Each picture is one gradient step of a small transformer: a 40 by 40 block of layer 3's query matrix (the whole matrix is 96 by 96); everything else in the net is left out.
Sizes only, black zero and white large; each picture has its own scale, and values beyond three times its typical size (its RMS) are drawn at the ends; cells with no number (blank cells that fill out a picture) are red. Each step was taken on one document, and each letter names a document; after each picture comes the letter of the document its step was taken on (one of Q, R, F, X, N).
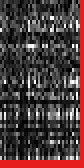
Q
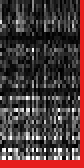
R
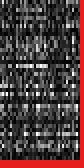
Q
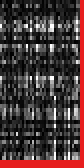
Q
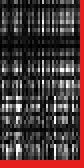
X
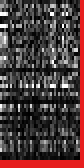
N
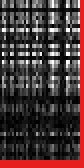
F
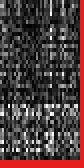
Q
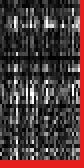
X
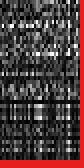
N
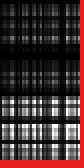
F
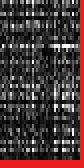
N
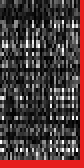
N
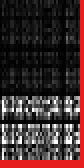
F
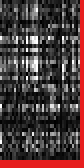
Q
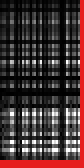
F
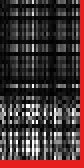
R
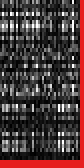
N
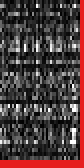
Q
